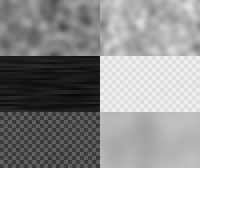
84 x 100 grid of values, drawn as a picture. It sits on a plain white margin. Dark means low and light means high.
The table splits into 3 rows of 2 panels. Panel 1,1: middling, blotchy. Panel 1,2: high, blotchy. Panel 2,1: very low, streaked across, faint in contrast. Panel 2,2: very high, checkered, faint in contrast. Panel 3,1: low, checkered. Panel 3,2: high, smooth, faint in contrast.
